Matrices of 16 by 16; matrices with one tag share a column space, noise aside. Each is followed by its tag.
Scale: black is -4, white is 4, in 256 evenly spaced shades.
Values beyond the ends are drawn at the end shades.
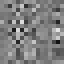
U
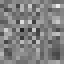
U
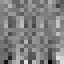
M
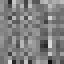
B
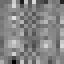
B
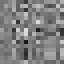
U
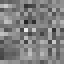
U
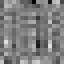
B
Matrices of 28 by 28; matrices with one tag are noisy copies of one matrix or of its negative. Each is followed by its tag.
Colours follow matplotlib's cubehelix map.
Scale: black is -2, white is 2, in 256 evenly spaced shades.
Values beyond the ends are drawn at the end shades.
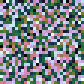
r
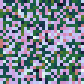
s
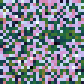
s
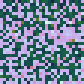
s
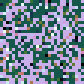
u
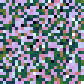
r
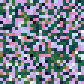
r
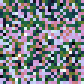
s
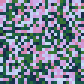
u
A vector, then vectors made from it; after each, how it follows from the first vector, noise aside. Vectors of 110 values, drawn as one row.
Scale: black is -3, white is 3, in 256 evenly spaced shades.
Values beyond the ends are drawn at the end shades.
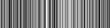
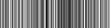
negated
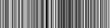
negated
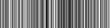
negated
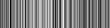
reversed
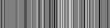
partly zeroed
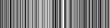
reversed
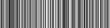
sign-scrambled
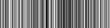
negated
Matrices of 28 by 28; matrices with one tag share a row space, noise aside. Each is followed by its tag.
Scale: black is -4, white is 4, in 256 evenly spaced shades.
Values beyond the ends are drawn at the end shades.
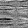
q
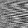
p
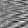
p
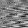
p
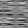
q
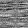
q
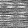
q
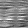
q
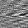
p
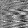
p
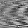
p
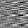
p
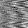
p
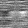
q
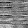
q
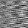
p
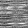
q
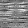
q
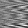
p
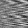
p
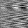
p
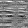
q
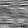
q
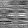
q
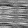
q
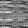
q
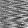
p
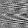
p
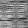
q
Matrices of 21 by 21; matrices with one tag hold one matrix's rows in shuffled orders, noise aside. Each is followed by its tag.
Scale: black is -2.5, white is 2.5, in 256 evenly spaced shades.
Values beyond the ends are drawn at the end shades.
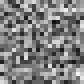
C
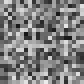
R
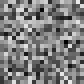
R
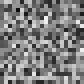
R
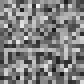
R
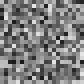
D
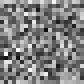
R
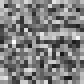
C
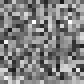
D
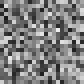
D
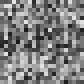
R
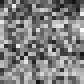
C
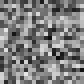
C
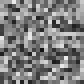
C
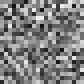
D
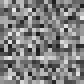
R
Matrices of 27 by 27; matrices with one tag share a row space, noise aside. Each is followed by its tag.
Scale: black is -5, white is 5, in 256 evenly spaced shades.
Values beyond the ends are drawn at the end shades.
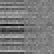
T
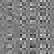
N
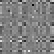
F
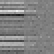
T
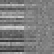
T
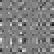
F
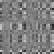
F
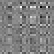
N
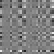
F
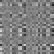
F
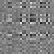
N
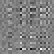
N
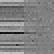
T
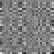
F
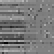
T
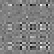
N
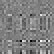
N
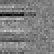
T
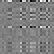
N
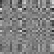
F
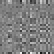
N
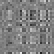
N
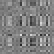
N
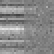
T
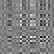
N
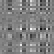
N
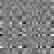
F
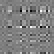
N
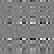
N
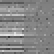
T
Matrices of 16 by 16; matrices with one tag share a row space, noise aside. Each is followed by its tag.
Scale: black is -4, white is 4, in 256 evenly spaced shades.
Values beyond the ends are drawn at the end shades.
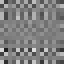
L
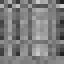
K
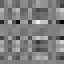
K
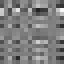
K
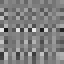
L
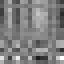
K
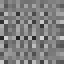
L
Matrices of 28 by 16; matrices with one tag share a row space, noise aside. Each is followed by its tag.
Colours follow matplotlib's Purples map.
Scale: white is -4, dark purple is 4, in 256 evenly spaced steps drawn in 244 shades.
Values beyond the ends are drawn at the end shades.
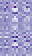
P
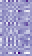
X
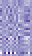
X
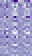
P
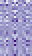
P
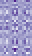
P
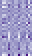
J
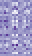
P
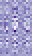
P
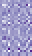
J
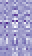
P
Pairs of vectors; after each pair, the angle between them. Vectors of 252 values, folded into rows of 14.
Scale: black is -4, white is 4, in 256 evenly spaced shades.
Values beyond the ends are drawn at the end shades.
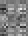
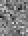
partly opposed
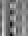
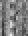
nearly opposite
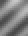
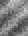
nearly parallel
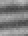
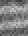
nearly opposite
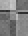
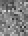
partly opposed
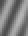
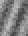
nearly opposite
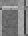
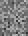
orthogonal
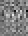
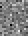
orthogonal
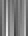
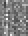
partly aligned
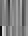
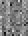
partly opposed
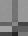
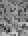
partly opposed
